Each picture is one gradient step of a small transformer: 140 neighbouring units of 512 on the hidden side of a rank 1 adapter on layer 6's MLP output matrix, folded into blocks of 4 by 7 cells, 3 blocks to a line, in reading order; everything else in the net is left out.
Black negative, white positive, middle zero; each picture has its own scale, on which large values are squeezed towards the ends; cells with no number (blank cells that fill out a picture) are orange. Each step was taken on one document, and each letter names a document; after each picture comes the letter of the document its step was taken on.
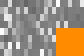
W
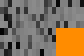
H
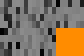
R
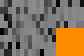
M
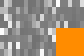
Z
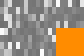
W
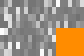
W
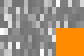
R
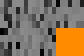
R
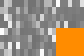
Z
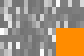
W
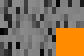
R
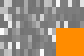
Z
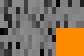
R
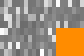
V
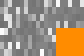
V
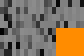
M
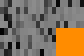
M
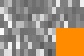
H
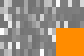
Z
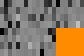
W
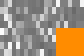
H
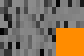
V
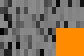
M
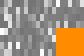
V
